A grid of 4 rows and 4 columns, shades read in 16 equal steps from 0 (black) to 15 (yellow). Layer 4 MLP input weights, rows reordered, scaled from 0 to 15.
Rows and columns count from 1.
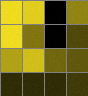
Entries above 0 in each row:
3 3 4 4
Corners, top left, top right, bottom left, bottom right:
15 9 3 4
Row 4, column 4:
4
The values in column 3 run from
0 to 7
